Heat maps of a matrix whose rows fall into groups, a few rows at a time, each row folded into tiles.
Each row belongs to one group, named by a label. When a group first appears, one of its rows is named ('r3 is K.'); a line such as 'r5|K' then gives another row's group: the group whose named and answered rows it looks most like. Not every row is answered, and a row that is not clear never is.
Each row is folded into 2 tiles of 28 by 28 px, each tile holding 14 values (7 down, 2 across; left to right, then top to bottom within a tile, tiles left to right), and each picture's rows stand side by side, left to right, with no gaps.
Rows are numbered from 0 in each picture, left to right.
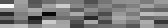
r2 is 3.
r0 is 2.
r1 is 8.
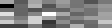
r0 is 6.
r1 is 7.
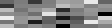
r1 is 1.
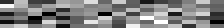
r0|2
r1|1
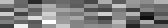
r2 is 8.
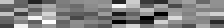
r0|7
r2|2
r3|3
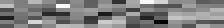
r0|1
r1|2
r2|8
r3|3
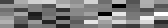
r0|8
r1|1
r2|6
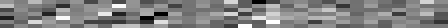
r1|3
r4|7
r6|6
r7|8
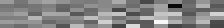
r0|6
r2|7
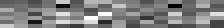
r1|6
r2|8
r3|6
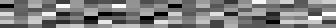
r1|2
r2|2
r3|6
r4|8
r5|6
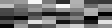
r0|1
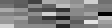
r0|3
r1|1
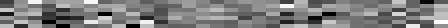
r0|8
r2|8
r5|2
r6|8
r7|7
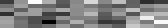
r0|8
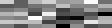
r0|6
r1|1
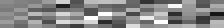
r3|2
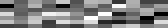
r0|6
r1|6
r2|2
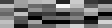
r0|8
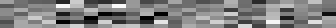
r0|7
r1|2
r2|2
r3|7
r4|7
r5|1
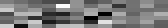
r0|8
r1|2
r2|6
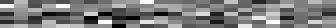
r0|2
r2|1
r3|8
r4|7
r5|1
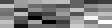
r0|8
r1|7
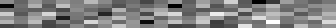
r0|6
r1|1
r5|7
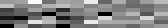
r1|1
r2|6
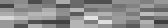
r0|3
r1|7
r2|3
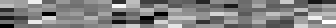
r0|1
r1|6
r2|2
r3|3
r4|6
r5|7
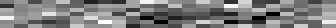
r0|3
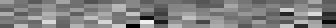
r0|7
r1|7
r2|8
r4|8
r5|8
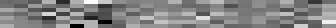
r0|3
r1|8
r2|7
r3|6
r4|6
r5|7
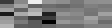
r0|8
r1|6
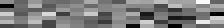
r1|8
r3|1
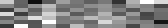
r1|7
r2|8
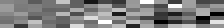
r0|8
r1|7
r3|2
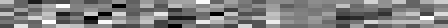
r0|7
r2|6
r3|1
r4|7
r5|6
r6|1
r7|6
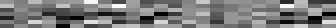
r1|1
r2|2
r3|8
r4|3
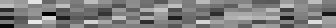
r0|1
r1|1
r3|1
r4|3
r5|1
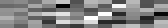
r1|6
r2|2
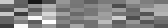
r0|7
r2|3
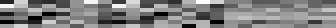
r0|2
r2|2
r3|8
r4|3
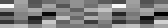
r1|3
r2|2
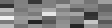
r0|3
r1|8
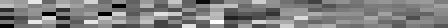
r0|1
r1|1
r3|7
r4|1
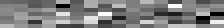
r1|6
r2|1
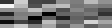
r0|2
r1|1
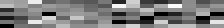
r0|1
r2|2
